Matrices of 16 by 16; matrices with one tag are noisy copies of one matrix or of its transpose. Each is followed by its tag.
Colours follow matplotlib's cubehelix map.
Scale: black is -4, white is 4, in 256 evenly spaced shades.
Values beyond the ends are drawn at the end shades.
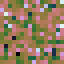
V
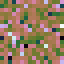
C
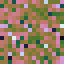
C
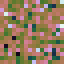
V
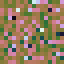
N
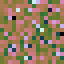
N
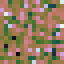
V
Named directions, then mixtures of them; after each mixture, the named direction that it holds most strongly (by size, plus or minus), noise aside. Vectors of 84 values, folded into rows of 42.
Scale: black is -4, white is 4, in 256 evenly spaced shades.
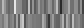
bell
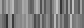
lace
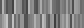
lace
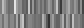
bell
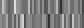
bell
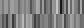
lace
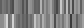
lace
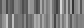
lace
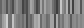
lace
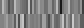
bell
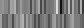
lace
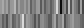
lace
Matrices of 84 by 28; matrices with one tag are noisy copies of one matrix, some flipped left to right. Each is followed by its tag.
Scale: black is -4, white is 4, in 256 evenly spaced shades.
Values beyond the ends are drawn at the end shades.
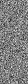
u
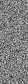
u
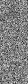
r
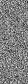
u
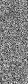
r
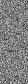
u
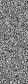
u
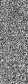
r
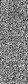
r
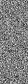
u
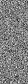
u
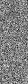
r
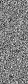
u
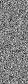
u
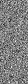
u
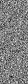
u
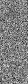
r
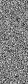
u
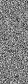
u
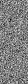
u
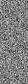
u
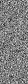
u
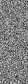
u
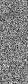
r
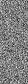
u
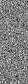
u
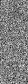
r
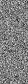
u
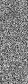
r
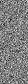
u
